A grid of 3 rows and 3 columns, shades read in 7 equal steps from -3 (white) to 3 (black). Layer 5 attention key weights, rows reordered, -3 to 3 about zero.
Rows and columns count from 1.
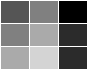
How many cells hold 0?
2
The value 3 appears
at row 1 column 3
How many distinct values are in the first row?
3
